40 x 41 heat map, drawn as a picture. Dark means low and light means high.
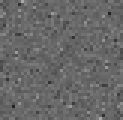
Histogram: heavy tails on both sides. Symmetry: a half turn. Average level on the scale: 40%. Seam: none.
